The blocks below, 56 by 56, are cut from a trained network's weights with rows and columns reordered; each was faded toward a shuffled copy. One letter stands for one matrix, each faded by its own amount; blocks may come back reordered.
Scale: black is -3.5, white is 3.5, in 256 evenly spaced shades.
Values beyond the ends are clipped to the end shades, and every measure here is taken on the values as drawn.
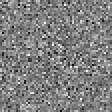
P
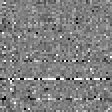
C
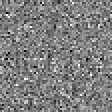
P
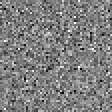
P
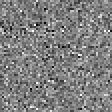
P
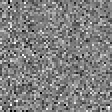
P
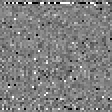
C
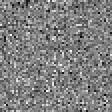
P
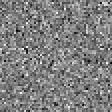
P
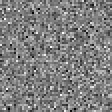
P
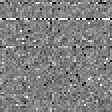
C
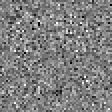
P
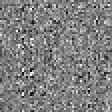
C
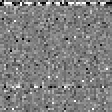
C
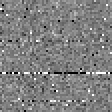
C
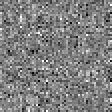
C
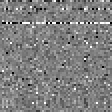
C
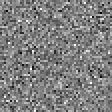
P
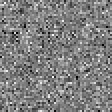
P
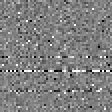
C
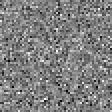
P
